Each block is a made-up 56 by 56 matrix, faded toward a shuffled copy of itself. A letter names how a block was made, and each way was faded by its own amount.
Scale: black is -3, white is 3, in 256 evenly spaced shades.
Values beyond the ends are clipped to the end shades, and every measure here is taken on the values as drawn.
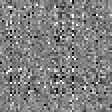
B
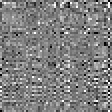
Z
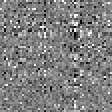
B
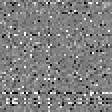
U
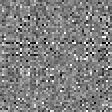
B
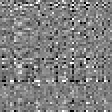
Z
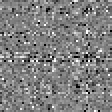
U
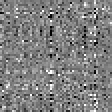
B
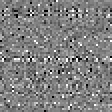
U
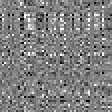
Z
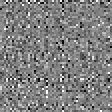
B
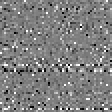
U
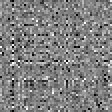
B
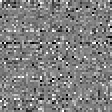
U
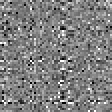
B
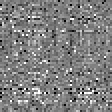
U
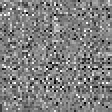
B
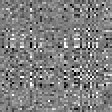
Z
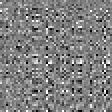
Z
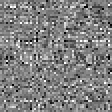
U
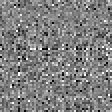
B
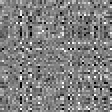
Z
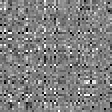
Z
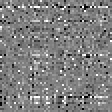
U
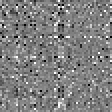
B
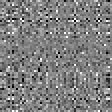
Z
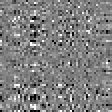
Z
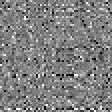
U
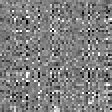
Z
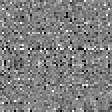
U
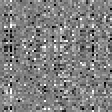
B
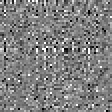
B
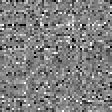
U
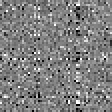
B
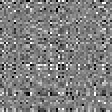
Z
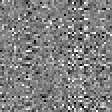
B
